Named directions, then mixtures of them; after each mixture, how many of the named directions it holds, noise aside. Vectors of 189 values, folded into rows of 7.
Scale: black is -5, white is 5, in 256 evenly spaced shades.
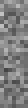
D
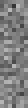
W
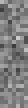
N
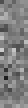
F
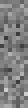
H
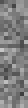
three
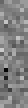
three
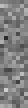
one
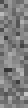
three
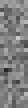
three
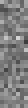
one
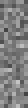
three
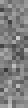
three
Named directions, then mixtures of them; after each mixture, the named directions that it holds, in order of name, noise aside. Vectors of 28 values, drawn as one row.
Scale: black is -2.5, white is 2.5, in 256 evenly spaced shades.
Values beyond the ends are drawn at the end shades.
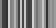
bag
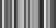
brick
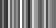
bag, brick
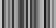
brick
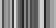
brick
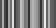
bag, brick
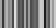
brick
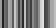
bag, brick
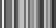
brick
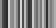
bag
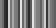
bag, brick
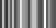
bag, brick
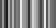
bag, brick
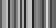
bag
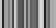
brick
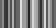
bag, brick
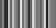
bag, brick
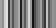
bag, brick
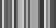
brick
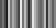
bag, brick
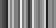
bag, brick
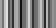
bag, brick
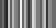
bag, brick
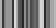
brick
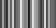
bag, brick
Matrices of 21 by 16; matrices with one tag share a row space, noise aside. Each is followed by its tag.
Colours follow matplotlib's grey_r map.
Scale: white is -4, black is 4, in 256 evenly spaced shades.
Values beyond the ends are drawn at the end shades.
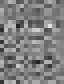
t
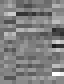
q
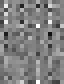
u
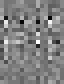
u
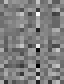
u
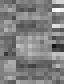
q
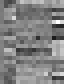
q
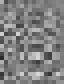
t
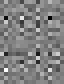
u
